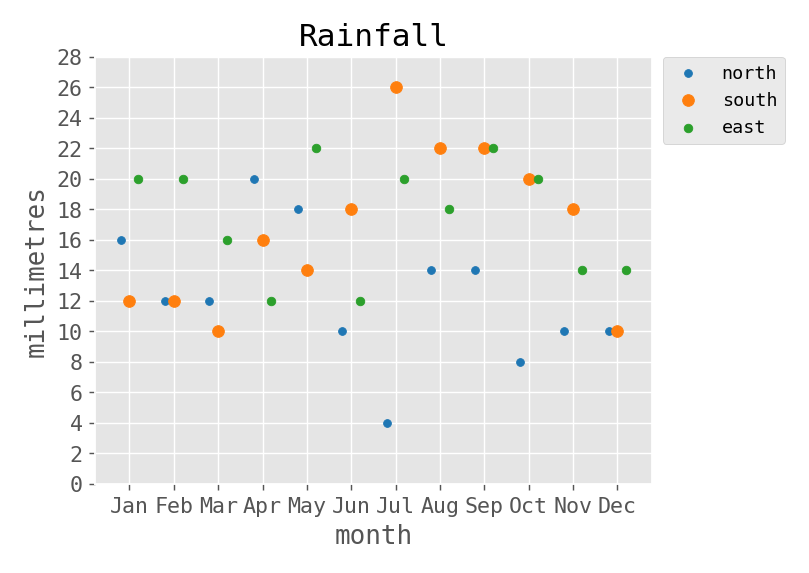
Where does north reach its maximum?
Apr
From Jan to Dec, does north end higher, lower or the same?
lower
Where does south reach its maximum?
Jul
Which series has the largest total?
east
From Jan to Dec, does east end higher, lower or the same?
lower
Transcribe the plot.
Title: Rainfall
x-axis: month, ticks Jan Feb Mar Apr May Jun Jul Aug Sep Oct Nov Dec
y-axis: millimetres, ticks 0 2 4 6 8 10 12 14 16 18 20 22 24 26 28
Legend: north, south, east
Values:
north: 16 12 12 20 18 10 4 14 14 8 10 10
south: 12 12 10 16 14 18 26 22 22 20 18 10
east: 20 20 16 12 22 12 20 18 22 20 14 14
